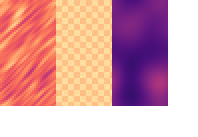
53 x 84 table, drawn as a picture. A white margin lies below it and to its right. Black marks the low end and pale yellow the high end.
It is made of 1 by 3 panels. Panel 1,1: high, slanting up to the right. Panel 1,2: very high, checkered, faint in contrast. Panel 1,3: low, smooth.
